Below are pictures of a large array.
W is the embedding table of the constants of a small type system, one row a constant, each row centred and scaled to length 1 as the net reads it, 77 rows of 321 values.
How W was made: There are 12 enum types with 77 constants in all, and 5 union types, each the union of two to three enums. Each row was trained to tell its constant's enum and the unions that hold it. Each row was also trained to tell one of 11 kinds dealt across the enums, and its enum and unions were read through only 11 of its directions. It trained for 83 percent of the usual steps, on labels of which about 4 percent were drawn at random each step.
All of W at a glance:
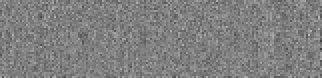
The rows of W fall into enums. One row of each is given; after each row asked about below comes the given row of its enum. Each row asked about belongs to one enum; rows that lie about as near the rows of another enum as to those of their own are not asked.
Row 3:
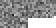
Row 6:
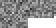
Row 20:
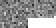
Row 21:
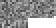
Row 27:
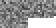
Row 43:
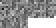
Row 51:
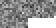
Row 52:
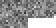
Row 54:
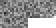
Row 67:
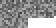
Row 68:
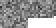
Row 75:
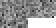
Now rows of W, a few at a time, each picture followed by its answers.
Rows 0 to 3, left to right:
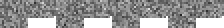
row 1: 27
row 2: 3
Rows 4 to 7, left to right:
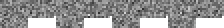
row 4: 54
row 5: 68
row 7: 52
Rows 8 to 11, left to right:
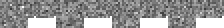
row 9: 75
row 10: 21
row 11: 20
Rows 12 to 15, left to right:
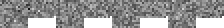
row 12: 27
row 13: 75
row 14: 3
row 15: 43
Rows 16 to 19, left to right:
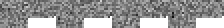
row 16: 51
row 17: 52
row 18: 51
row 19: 3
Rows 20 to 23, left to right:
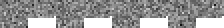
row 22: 3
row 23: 68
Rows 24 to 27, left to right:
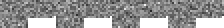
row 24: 21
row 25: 51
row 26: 52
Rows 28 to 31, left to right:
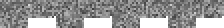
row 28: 67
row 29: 43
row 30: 20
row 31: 52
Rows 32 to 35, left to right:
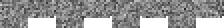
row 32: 43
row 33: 52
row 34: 43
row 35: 20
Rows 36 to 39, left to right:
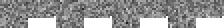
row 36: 67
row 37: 43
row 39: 20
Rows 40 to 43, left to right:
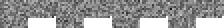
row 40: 51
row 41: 6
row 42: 52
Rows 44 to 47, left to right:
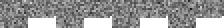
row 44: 43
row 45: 51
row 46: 20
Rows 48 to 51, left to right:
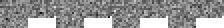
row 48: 54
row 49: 51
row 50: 54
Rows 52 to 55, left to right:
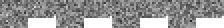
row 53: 21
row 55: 27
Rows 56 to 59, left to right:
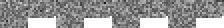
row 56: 21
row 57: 67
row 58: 3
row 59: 54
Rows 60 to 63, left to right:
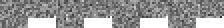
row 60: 52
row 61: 75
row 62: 54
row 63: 20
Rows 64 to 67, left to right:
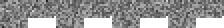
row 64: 54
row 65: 67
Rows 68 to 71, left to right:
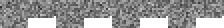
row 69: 27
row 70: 54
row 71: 67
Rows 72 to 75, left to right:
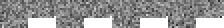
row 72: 20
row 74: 3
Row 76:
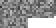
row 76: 51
